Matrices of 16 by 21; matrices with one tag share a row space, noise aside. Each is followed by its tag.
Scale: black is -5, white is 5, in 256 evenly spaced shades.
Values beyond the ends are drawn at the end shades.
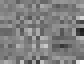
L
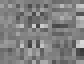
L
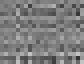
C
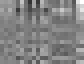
L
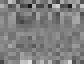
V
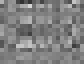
V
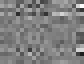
L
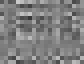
V
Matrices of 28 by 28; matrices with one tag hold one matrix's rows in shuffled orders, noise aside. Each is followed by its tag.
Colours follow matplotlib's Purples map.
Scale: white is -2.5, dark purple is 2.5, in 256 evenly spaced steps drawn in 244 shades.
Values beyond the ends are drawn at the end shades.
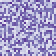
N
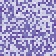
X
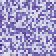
X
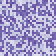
X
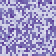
X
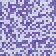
X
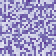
N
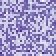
X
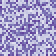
X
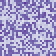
X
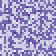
N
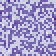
N
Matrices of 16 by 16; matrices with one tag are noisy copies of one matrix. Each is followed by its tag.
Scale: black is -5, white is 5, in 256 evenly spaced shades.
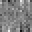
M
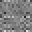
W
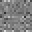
W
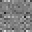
W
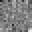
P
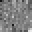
P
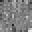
P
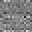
W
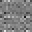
W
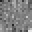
P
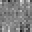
M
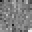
P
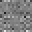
W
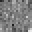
P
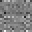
W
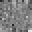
P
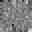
P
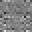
W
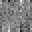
M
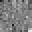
P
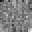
P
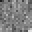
P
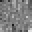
P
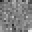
P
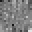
P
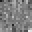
P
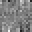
M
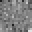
P
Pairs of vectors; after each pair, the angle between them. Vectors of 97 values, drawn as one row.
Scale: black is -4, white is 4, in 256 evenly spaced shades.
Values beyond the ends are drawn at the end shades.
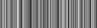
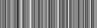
nearly opposite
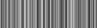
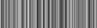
nearly parallel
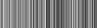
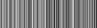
partly aligned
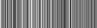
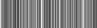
partly aligned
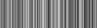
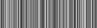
orthogonal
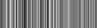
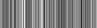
partly opposed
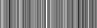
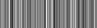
partly aligned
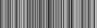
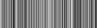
nearly opposite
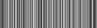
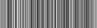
partly opposed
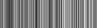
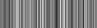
partly aligned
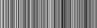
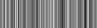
partly aligned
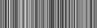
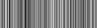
nearly opposite
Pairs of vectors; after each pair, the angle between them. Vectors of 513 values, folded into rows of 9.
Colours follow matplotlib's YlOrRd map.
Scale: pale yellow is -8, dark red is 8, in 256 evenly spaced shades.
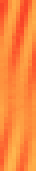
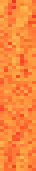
partly opposed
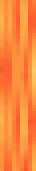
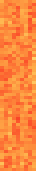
partly aligned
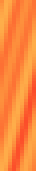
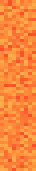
orthogonal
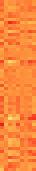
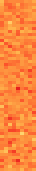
partly opposed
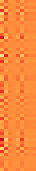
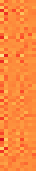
nearly parallel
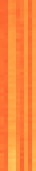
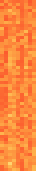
partly aligned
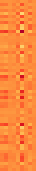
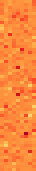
orthogonal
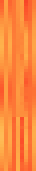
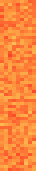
orthogonal
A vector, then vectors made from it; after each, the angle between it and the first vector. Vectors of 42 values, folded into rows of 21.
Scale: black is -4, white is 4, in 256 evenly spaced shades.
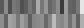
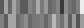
nearly parallel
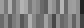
nearly opposite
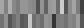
nearly opposite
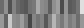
nearly parallel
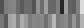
nearly parallel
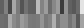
nearly parallel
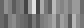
orthogonal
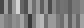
partly aligned
